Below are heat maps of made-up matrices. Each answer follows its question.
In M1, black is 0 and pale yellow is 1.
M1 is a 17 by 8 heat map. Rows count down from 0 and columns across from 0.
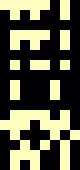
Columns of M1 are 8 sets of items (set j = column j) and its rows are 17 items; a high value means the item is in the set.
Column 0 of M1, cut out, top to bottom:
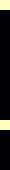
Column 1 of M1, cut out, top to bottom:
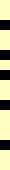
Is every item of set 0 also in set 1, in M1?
yes
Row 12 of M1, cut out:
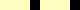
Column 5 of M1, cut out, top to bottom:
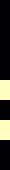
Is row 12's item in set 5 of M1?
yes
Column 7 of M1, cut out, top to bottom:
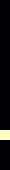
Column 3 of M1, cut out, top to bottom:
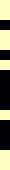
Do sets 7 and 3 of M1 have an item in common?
no
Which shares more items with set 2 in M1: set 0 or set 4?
set 4
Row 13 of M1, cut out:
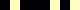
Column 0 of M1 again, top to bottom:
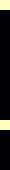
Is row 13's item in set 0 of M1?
no
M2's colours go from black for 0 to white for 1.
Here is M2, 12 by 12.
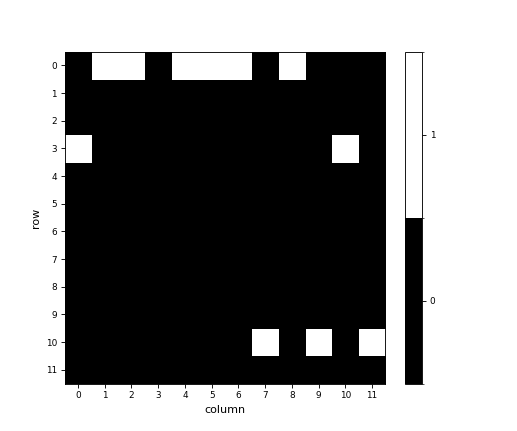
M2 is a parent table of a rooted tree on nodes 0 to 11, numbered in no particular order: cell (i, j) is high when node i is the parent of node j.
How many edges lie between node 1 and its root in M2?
2
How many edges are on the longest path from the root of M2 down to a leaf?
2
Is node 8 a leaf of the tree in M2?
yes
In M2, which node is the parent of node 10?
3
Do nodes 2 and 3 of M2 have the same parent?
no
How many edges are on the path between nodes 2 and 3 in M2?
2
